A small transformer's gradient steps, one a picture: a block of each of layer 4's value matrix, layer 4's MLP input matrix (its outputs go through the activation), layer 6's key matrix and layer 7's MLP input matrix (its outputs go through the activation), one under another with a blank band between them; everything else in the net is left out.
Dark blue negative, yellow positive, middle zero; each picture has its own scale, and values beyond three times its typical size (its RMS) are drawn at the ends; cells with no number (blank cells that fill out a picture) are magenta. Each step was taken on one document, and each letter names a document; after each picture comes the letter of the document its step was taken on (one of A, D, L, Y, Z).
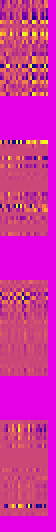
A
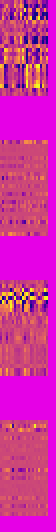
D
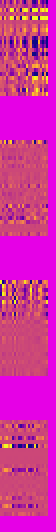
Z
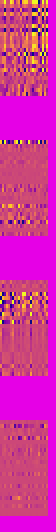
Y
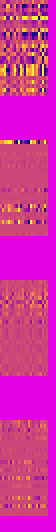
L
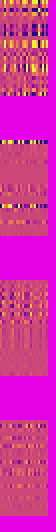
L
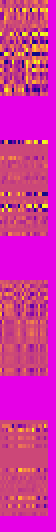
A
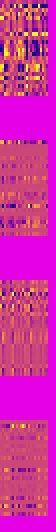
D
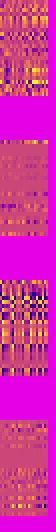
A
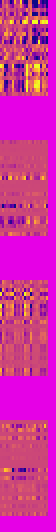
D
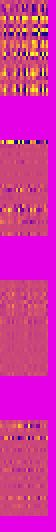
L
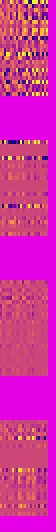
A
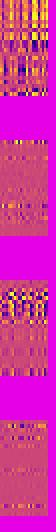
Z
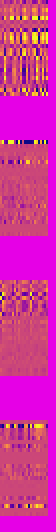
Z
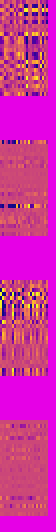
Y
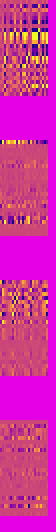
Y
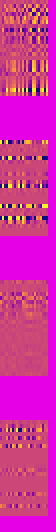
Z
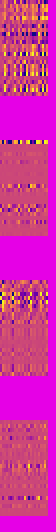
L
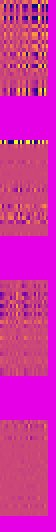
Y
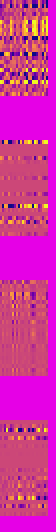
A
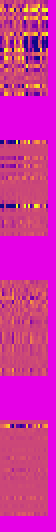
D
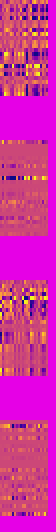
D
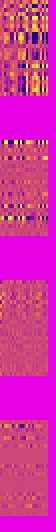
Z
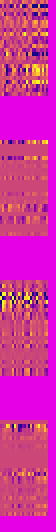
A
